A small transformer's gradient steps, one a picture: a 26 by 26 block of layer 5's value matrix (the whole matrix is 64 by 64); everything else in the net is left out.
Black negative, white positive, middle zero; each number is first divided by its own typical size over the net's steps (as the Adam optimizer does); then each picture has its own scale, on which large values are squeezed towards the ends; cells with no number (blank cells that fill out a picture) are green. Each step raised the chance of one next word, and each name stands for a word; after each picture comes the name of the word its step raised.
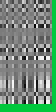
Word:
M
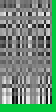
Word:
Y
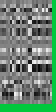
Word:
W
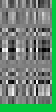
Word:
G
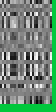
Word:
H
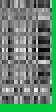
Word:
G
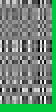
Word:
G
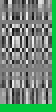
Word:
Y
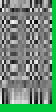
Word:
W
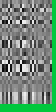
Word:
W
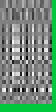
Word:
G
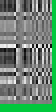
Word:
H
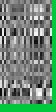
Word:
Y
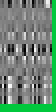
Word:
M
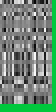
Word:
H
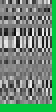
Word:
Y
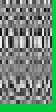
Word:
Y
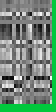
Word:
H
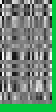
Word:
H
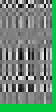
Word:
H
